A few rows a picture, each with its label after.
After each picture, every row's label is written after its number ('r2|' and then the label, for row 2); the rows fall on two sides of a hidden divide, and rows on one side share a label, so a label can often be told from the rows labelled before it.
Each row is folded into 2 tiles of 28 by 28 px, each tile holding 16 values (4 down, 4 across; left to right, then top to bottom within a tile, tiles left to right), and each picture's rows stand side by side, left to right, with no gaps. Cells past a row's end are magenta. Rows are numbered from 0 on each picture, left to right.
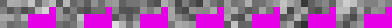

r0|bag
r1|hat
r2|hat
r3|hat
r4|hat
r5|hat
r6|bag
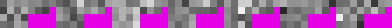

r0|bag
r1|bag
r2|bag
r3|bag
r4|bag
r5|bag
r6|bag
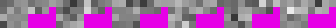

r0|bag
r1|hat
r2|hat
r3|bag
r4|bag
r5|bag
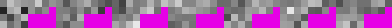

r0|bag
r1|bag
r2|bag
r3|bag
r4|bag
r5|bag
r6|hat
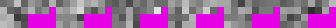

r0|hat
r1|bag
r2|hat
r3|bag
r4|hat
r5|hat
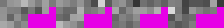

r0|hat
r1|hat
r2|hat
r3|hat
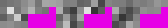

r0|bag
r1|hat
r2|hat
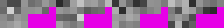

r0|bag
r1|bag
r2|hat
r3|hat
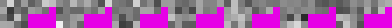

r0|hat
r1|bag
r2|bag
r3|hat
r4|bag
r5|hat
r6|hat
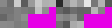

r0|bag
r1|bag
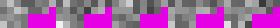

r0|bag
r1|hat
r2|hat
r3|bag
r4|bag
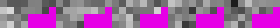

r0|hat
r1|bag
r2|bag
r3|hat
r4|hat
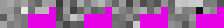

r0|bag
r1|bag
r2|hat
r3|bag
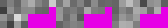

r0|bag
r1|hat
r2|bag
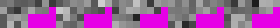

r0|hat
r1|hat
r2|bag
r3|hat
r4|hat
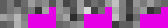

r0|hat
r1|hat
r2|hat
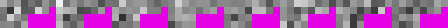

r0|hat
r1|hat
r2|bag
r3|bag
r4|bag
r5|bag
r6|hat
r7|hat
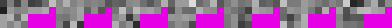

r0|bag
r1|bag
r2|bag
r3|bag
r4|hat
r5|bag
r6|hat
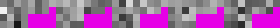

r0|hat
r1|bag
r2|bag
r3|bag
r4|hat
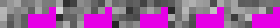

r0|bag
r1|hat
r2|hat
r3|bag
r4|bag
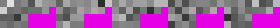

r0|hat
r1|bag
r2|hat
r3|hat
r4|hat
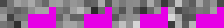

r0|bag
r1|hat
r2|hat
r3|hat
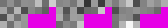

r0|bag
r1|hat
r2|bag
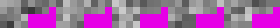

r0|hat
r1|bag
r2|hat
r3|bag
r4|hat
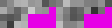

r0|bag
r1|hat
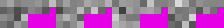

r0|bag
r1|bag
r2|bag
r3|bag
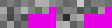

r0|hat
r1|hat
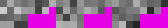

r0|hat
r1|bag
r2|hat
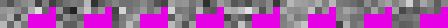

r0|bag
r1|hat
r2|bag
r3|hat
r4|hat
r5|bag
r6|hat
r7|hat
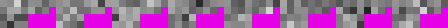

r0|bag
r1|bag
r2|bag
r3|hat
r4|hat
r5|hat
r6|hat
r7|hat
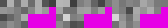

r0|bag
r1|hat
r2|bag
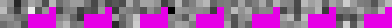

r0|hat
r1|hat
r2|bag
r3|bag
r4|bag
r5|bag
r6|hat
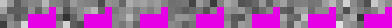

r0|hat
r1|hat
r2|bag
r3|hat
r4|hat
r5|bag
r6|hat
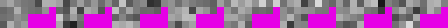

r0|hat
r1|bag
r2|hat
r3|bag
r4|bag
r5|bag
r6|bag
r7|bag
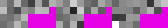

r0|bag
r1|bag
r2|bag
